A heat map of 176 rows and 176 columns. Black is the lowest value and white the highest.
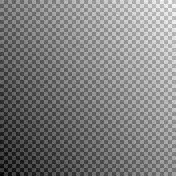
The histogram is bell-shaped. No row or column stands out. The ninth with the lowest average is the bottom left. The ninth with the highest average is the top right. There is an overall slope up to the top right. On average the colour sits 50% of the way up the scale. The field is checkered. The halves do not mirror each other. There are no lone odd cells.
